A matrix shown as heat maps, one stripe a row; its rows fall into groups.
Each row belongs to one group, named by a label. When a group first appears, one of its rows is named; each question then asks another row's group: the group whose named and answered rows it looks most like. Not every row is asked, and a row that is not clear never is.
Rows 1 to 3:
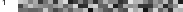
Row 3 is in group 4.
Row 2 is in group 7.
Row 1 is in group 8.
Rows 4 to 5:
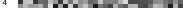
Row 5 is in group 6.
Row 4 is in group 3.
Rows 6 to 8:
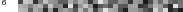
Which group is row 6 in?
3
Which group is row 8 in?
8
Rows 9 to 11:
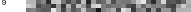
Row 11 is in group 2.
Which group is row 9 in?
4
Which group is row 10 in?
6
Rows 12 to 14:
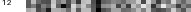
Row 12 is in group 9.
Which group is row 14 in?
9
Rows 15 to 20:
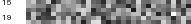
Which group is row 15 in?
8
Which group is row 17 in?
9
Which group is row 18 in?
9
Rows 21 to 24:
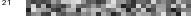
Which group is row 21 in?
2
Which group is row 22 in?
8
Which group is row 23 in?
7
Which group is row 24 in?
4
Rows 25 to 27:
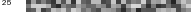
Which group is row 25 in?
6
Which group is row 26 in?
7
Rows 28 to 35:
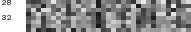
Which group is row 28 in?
4
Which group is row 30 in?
7
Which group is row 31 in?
3
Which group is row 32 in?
3
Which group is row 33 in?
3
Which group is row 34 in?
3
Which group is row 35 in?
6
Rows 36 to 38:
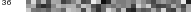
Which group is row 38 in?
2
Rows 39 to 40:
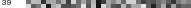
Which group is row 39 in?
3
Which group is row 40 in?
4
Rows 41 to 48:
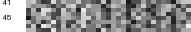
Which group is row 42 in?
8
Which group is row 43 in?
7
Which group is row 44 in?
7
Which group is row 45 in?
7
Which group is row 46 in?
2
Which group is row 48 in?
2
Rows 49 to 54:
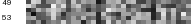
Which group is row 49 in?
3
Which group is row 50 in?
2
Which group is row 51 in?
3
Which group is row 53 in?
4
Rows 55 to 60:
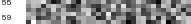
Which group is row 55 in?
7
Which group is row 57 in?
9
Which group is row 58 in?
8
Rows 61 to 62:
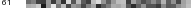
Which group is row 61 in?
6
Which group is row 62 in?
2
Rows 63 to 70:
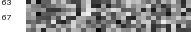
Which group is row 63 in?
9
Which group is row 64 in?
9
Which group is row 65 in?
8
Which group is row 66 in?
9
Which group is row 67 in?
2
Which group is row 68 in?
4
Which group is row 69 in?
8
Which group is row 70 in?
3
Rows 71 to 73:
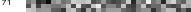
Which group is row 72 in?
6
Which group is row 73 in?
8
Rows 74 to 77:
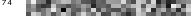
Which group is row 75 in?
9
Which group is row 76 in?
4
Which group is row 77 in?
7
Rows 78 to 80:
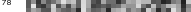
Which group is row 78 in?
9
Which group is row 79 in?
9
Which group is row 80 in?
9
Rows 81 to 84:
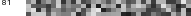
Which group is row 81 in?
6
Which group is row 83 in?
6
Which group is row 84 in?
8
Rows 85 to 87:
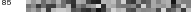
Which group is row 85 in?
2
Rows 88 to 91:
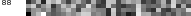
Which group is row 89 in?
8
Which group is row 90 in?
7
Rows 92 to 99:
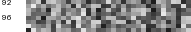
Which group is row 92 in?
3
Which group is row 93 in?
6
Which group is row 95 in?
4
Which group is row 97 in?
6
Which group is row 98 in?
6
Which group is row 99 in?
7
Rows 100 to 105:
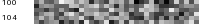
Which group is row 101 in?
7
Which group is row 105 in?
6
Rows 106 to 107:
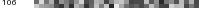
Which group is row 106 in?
8
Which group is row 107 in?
8
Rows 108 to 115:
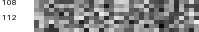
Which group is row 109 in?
3
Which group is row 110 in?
8
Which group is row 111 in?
6
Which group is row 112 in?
8
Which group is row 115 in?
9
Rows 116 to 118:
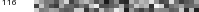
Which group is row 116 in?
4
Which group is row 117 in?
9
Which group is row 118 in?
8
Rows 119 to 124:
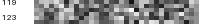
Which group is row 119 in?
7
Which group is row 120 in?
3
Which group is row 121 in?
2
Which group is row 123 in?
2
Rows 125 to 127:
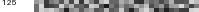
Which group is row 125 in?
6
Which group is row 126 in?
9
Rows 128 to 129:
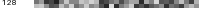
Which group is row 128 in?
9
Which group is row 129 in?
2
